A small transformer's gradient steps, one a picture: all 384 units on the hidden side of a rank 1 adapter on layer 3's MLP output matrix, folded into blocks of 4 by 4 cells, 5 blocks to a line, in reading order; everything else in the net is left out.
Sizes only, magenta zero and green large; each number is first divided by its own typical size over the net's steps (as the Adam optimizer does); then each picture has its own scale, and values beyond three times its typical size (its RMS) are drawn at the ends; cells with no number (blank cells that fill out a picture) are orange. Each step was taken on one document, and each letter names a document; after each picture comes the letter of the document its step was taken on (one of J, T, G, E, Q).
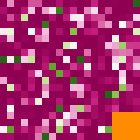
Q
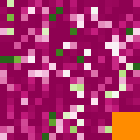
Q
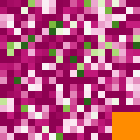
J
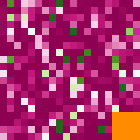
Q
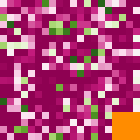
J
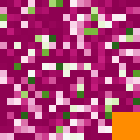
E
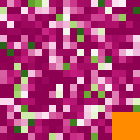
J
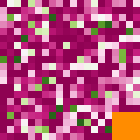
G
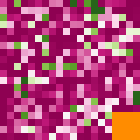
G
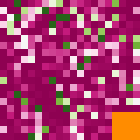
J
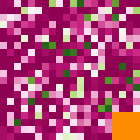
E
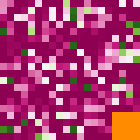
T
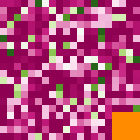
J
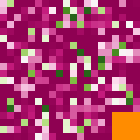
T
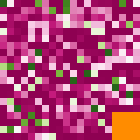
T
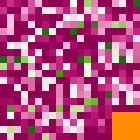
T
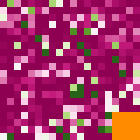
E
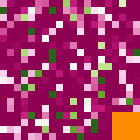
T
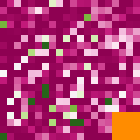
E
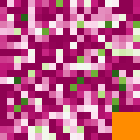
G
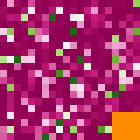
Q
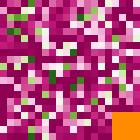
G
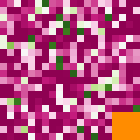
J
